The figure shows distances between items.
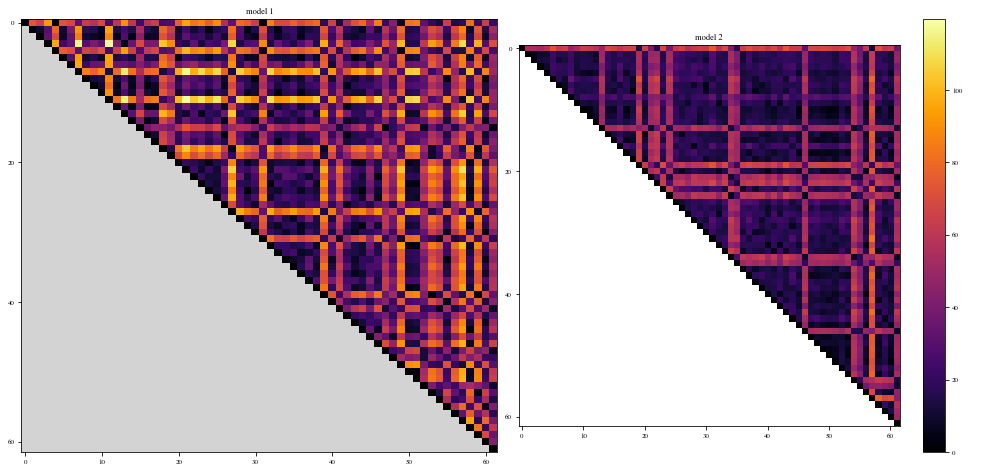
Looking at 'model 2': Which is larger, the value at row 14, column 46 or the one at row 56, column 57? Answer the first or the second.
the second
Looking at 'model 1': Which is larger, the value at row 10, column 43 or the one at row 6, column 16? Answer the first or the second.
the second
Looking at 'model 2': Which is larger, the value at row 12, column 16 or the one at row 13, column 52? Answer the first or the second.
the second
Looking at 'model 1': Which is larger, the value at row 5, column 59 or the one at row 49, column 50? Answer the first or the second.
the second
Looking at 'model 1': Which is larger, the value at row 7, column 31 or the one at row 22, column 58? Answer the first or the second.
the first
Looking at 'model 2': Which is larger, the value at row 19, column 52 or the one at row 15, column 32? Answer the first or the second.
the first
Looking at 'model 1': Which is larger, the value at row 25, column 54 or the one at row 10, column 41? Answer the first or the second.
the first
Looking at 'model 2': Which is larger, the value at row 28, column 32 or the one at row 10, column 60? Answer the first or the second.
the first
